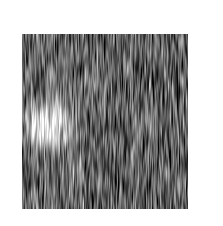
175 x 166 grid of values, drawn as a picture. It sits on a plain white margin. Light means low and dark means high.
Streaks run downward. Overall the values sit about 60% of the way up the scale. A single dip lies in the middle left. The middle left is the ninth with the lowest average.
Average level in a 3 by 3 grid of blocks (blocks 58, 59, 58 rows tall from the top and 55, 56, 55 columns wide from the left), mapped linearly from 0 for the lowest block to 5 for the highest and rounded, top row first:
4 4 5 | 0 5 4 | 4 5 5
